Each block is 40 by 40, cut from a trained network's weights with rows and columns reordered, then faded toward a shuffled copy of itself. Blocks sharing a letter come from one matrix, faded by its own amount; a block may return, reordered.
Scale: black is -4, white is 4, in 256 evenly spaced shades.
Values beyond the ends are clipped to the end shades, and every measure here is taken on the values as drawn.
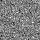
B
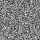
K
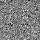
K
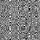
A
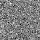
B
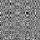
A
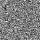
K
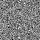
B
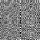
A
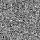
K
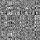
A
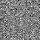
B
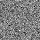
K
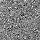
B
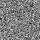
K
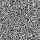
B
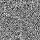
K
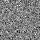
B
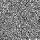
B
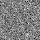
B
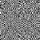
A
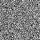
K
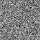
K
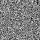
B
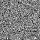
K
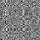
A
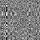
A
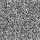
B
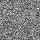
K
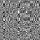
A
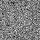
B
